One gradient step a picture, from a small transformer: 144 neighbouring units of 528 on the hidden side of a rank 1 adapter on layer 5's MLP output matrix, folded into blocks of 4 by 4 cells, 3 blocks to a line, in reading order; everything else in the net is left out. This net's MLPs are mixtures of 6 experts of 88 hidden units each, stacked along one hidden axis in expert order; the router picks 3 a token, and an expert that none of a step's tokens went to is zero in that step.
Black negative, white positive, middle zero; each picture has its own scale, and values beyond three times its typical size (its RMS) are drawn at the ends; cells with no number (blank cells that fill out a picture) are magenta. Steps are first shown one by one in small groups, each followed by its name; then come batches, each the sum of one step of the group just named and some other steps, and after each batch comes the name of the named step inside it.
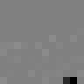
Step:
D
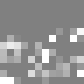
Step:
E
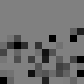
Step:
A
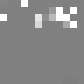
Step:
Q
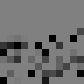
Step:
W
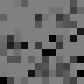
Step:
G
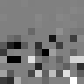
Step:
W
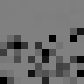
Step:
A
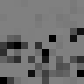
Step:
G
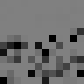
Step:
W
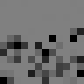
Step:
A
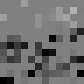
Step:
Q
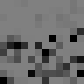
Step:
G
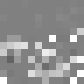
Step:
D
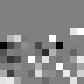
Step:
W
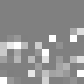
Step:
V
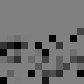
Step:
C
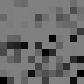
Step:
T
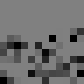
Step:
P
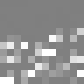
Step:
C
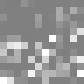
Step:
V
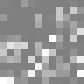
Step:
P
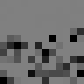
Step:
P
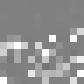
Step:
V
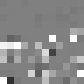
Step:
V
